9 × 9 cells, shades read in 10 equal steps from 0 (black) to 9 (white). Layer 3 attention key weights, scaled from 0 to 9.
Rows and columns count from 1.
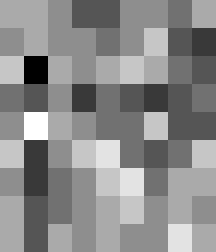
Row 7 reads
5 2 4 5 7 8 4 6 6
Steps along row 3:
down up down up up down down down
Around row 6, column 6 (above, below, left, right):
4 8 8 3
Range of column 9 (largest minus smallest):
5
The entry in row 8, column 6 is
7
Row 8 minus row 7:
1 1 0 0 -1 -1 1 0 -1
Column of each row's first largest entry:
1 7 1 3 2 5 6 6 8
